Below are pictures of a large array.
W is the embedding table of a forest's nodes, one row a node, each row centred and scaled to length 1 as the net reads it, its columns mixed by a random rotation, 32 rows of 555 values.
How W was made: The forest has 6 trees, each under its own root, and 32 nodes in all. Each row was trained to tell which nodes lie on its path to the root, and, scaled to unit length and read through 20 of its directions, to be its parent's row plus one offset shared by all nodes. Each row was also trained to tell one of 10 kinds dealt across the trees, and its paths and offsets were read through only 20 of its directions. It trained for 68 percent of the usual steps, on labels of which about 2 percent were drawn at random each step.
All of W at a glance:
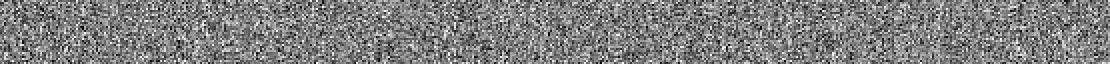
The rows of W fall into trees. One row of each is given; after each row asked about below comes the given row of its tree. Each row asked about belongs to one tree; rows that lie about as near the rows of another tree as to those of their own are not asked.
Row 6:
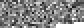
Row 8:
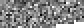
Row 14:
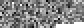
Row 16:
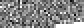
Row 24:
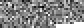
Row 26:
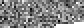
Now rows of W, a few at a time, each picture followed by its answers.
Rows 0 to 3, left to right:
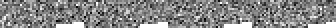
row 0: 14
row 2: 16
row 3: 26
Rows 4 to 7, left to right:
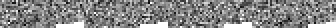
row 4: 16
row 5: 26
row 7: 16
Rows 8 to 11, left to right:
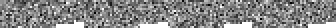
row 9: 24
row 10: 6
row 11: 24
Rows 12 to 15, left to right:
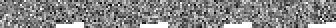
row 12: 14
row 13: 8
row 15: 6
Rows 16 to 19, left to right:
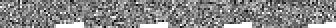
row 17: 16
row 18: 26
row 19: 16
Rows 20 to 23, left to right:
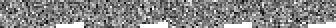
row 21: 24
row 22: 26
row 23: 24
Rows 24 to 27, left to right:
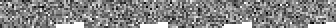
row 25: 24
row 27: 8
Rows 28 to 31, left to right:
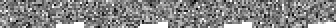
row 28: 6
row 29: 26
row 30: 24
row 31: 14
